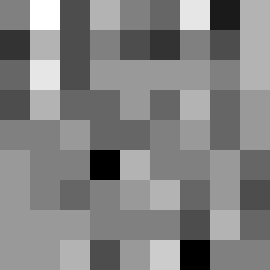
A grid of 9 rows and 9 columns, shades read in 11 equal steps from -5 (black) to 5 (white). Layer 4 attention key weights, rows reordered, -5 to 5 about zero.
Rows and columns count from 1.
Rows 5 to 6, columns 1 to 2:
0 0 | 1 0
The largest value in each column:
1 5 2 2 2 3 4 2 2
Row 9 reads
1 1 2 -2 1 3 -5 0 0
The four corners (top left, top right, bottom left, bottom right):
0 2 1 0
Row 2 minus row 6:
-4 2 -2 5 -4 -3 0 -3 3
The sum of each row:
6 -8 7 0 0 -2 1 2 1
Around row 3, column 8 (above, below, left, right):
-2 -1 1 2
